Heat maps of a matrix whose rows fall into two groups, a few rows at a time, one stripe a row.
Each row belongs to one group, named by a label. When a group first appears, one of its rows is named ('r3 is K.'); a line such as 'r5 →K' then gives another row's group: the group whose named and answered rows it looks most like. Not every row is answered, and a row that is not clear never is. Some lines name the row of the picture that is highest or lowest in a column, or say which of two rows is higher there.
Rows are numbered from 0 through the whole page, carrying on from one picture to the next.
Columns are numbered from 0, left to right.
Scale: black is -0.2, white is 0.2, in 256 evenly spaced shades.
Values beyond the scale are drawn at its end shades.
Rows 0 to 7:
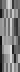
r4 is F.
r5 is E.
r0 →E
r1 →F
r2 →E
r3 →E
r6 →E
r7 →F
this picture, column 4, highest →0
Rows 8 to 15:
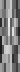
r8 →E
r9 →E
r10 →F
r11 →F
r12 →F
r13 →E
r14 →E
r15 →E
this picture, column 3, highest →13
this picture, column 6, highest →11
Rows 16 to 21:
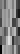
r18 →E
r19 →F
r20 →E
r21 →F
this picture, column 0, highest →19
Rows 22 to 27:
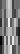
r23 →E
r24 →F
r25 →F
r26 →F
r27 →E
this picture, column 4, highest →24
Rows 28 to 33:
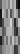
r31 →E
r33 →E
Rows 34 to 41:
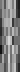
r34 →F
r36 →E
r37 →F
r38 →E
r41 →F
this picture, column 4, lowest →35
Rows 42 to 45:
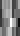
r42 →E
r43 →E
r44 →F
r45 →E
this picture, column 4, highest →45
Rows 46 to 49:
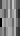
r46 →F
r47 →F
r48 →F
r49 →F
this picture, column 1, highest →48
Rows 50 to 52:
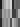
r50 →E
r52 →F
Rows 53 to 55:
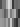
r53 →E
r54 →F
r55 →E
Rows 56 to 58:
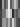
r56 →F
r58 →F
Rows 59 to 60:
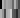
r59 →F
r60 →E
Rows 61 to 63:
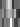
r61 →E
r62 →F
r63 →E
